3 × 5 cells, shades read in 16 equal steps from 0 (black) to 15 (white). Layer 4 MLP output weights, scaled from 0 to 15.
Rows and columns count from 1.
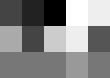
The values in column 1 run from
4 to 10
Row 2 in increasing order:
4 5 10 12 14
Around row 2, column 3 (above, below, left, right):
0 7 4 14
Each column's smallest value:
4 2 0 9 5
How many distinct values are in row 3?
2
